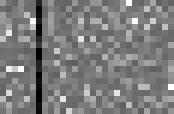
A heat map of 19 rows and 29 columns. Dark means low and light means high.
Histogram: heavy tails on both sides. Odd lines: column 7. Calmest part: middle right. Slope: none.
